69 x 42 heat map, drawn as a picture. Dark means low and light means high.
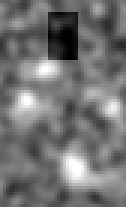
Values change most from cell to cell in the top middle. The ninth with the lowest average is the top middle. There are four bumps. In the top middle lies a patch that is lower than the rest.
